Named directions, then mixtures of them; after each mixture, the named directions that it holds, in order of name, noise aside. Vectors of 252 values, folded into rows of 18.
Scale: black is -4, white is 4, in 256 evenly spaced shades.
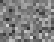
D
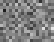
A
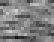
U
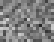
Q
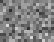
D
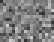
D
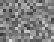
A, D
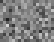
D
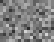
D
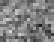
Q, U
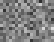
A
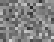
A, D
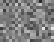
A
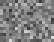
A, D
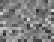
D, Q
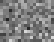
A, D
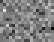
A, D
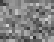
D, U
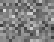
A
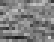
Q, U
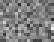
A, Q
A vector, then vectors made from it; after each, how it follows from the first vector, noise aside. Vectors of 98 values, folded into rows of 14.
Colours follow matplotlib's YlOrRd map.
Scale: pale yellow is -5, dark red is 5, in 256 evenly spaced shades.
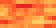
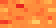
partly zeroed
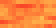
shrunk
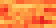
negated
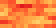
copied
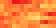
wrapped around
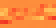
partly zeroed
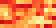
scaled up
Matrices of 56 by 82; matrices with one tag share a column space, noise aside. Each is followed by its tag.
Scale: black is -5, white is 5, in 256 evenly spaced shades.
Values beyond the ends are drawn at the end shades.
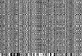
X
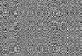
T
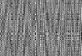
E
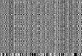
X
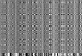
X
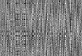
E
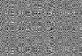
T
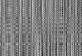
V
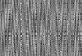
E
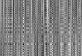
V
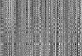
V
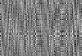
E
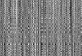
V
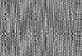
E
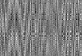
E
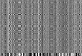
X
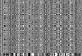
X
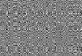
T
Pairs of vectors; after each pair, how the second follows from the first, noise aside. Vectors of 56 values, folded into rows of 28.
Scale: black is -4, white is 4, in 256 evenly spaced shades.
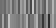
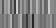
wrapped around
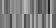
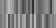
wrapped around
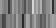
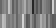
negated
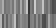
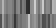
sign-scrambled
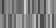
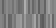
shrunk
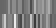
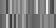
wrapped around
